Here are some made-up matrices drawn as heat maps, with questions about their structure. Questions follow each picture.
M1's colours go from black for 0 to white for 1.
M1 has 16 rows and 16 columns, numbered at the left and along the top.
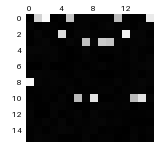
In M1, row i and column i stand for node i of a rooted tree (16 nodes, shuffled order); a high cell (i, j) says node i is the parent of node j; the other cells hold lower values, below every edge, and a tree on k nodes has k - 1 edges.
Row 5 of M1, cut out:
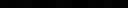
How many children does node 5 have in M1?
0
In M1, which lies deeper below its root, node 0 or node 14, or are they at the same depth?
node 0
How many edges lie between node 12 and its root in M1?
5
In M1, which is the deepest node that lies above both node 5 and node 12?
0
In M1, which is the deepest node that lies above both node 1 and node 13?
10
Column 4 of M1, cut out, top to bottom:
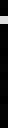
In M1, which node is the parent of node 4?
2
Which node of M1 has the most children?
0
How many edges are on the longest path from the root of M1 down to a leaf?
5
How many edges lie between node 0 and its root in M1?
3
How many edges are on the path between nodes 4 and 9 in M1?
6
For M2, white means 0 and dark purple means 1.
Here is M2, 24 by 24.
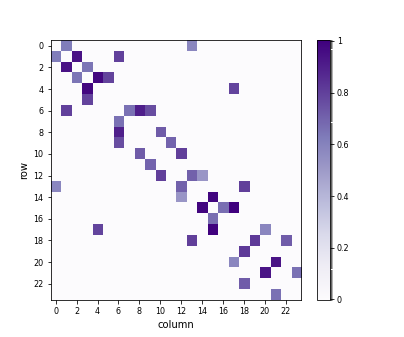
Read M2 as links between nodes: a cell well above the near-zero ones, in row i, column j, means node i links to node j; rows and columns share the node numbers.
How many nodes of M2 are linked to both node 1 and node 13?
1
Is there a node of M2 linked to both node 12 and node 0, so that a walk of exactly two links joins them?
yes
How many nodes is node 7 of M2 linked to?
1
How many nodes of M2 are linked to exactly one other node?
7
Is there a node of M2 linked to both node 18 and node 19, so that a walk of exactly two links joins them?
no
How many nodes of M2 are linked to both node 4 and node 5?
1
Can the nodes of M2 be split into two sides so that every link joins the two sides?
no
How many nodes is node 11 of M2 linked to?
1
